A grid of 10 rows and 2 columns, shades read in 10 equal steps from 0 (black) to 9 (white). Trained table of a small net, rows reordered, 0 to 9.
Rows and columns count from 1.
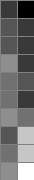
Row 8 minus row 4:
-2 5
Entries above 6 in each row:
0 0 0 0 0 0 0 1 1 1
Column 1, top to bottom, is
2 3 3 5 4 4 5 3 4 5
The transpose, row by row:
2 3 3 5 4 4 5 3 4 5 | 0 2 2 2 3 2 4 7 7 9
